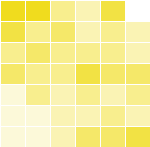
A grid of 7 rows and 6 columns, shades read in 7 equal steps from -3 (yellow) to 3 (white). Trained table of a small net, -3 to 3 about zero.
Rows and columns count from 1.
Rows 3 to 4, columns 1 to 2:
0 -1 / -1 0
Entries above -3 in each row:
4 6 6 6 6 6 6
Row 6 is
2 2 1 1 0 1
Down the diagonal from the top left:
-3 0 0 -2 1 1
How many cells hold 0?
13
